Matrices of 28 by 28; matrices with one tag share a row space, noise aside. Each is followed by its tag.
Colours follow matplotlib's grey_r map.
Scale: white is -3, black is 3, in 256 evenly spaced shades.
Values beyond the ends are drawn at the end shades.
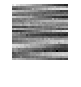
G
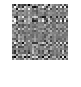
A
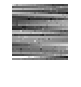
G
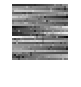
G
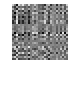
A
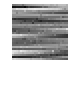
G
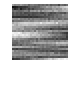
G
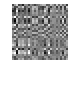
A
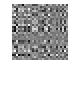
A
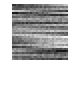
G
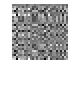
A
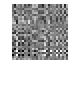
A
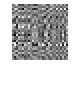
A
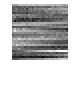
G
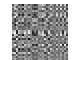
A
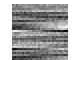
G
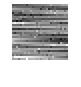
G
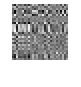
A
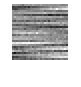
G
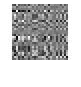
A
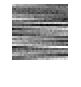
G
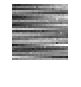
G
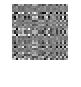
A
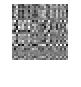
A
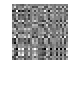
A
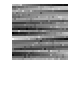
G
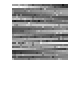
G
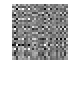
A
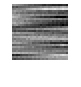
G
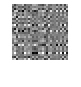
A
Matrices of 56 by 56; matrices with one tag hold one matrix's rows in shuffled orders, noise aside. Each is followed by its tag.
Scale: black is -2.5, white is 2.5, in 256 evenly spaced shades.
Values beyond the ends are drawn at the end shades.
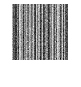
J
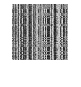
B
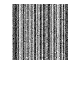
J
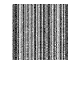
J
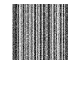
J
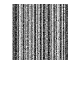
J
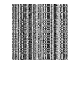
B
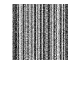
J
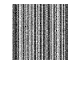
J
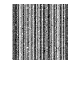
J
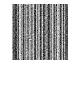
J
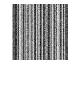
J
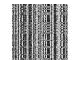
B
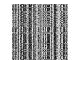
B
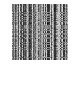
B
